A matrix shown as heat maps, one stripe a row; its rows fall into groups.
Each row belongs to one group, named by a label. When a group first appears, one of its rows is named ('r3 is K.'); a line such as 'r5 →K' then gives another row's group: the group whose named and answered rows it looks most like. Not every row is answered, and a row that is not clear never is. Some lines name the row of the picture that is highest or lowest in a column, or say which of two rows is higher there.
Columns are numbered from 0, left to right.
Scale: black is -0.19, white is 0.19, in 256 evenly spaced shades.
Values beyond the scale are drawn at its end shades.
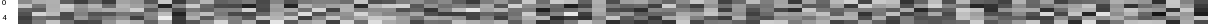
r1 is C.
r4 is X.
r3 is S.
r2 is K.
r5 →K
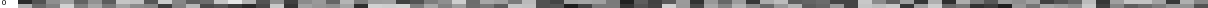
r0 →K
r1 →C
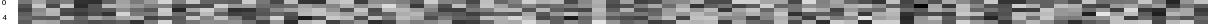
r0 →X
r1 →K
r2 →S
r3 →S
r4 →C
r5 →S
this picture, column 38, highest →0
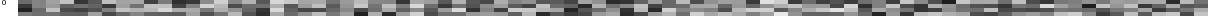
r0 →K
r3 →C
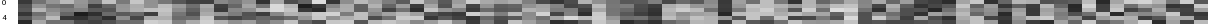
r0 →K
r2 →X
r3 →S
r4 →S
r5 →X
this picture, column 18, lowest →4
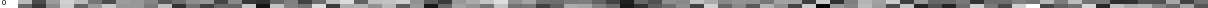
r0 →C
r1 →K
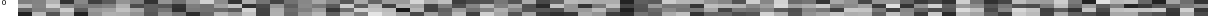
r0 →S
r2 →K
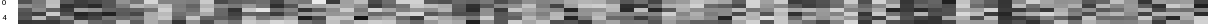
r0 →S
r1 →S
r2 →X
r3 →S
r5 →X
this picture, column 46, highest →3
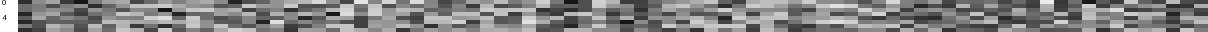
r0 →S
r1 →X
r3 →K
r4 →X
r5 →X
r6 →C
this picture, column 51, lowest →0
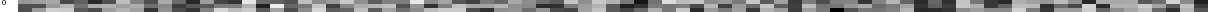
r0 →S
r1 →K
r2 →K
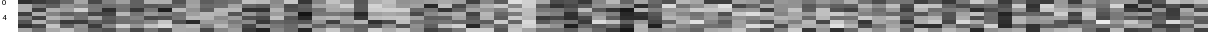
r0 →X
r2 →C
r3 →X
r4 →C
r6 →X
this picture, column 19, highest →0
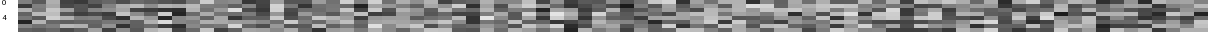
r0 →C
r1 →X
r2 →C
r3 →S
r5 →X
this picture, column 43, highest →5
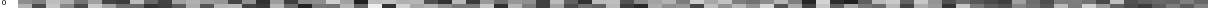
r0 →C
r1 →C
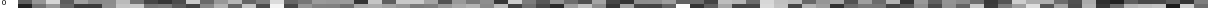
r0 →C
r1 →K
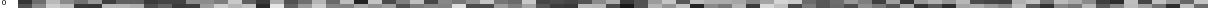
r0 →C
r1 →K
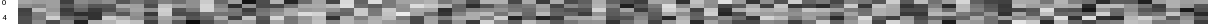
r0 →C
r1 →S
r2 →S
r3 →S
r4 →K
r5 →K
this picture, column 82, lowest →4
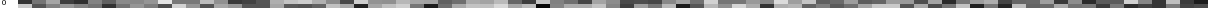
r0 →S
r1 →C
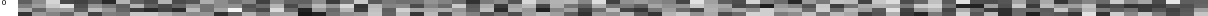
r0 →S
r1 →C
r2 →C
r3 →X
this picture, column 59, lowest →1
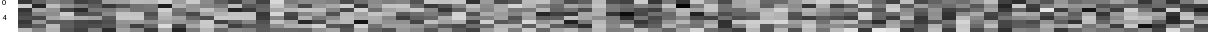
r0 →X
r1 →C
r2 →S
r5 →X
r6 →S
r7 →S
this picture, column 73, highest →2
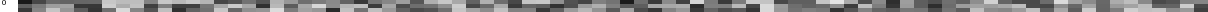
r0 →X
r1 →K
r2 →K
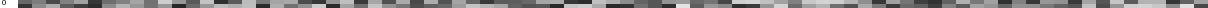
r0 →X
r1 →K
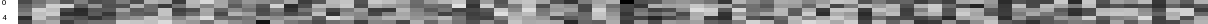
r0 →X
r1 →C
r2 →S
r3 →S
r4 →X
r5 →X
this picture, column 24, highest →2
